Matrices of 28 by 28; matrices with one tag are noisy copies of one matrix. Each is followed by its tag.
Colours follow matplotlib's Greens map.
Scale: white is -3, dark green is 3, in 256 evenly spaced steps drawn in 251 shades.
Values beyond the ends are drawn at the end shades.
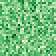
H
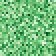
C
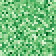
C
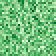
H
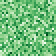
C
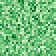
H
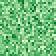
H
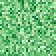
H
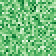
H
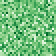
C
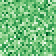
C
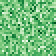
H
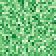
H
